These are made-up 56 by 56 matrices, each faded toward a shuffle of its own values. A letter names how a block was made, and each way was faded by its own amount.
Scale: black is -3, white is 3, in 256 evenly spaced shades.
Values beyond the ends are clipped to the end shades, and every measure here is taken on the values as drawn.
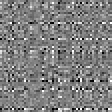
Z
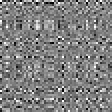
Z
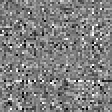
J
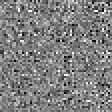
J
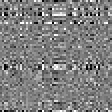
Z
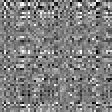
Z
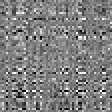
Z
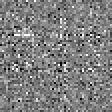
J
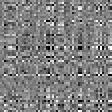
Z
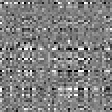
Z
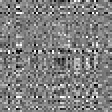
Z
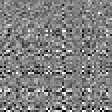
Z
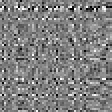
Z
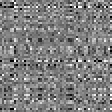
Z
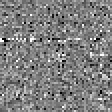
J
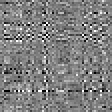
Z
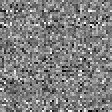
J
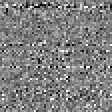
J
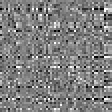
Z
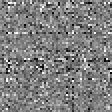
J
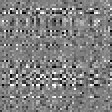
Z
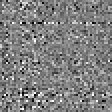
J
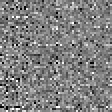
J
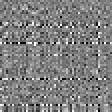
Z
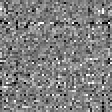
J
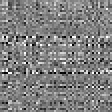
Z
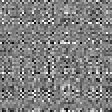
Z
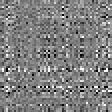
Z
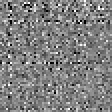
J
